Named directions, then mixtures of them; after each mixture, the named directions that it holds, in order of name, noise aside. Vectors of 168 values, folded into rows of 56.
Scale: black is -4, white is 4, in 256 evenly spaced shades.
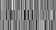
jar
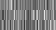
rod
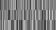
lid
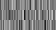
jar, lid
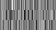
jar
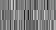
jar, rod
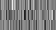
jar, lid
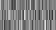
jar, lid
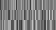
lid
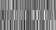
rod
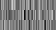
jar, lid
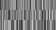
lid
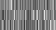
rod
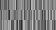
lid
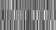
rod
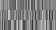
lid
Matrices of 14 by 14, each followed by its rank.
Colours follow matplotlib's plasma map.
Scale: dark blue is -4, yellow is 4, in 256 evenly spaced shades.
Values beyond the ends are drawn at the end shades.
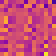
three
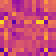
three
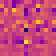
three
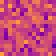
full rank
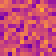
full rank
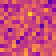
full rank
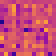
three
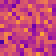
full rank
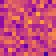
full rank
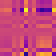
one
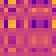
one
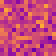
full rank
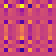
one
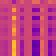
one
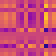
one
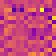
three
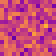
full rank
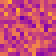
full rank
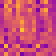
three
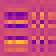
one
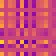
one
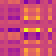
one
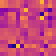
three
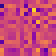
three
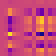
one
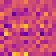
three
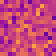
full rank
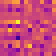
three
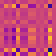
one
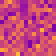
full rank
